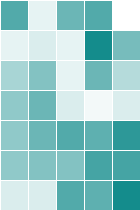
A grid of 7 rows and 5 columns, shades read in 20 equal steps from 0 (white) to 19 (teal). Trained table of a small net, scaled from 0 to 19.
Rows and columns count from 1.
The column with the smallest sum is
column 2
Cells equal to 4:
0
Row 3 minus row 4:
-2 -2 -1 11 3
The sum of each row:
42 37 37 28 65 59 52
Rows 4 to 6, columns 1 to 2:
9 12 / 9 12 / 9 10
